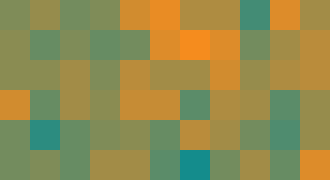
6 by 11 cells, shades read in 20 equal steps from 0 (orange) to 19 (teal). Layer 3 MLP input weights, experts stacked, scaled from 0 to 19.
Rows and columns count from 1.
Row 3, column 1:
9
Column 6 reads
1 2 7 4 12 13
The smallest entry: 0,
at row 2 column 7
